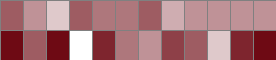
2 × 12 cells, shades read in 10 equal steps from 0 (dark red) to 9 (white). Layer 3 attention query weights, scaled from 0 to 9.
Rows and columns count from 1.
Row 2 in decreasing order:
9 7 5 4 3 3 2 1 1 0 0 0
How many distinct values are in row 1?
5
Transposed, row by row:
3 0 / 5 3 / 7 0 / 3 9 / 4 1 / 4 4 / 3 5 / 6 2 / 5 3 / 5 7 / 5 1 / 5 0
